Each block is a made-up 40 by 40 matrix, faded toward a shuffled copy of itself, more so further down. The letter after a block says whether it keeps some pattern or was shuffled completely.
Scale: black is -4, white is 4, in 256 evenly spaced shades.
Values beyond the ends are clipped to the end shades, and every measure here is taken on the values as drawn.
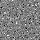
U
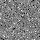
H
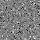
U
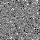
U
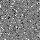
H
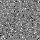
U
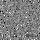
U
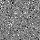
U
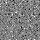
U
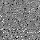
U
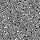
H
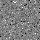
H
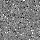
H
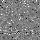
U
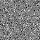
U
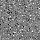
H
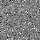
H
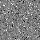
H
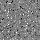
H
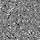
U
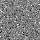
H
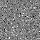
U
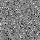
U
